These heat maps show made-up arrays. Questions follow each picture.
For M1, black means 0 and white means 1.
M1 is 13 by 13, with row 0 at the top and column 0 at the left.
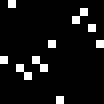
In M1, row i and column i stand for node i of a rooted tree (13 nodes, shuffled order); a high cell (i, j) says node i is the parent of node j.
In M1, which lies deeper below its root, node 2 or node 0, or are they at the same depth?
node 0
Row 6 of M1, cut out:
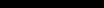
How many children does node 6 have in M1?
0
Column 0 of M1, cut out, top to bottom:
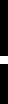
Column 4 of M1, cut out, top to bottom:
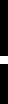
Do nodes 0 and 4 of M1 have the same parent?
yes
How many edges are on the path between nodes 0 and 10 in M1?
2
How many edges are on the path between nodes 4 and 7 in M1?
1
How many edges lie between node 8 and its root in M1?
0
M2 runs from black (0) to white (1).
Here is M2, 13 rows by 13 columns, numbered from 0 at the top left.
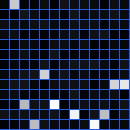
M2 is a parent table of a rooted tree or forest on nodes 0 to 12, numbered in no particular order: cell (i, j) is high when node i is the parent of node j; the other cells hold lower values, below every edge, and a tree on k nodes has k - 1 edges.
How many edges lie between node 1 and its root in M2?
1
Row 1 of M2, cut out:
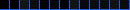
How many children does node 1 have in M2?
0
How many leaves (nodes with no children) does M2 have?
7
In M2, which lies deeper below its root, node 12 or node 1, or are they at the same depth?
the same depth
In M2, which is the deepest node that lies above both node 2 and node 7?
11
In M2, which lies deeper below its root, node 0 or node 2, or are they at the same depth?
node 2
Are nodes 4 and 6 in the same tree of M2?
no
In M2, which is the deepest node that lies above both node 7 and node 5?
11
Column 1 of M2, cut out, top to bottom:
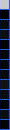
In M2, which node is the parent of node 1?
0
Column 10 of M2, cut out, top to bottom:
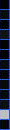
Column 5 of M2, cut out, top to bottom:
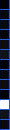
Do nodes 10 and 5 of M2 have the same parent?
no
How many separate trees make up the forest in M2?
3
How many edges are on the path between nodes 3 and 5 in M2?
5
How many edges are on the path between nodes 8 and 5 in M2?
3
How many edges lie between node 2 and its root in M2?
3
